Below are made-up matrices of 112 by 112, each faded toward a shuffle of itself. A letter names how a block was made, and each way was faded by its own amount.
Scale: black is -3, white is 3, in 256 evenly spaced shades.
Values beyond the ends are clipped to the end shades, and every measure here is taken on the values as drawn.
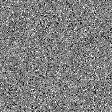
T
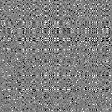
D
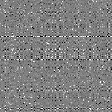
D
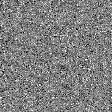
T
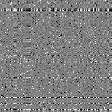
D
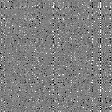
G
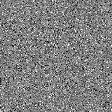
T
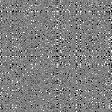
G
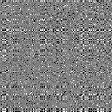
D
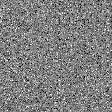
T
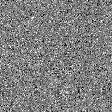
T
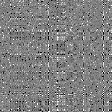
G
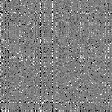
G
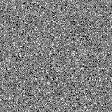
T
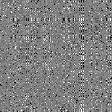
G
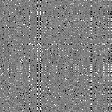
G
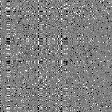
G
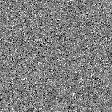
T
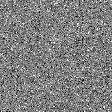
T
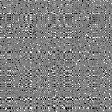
D
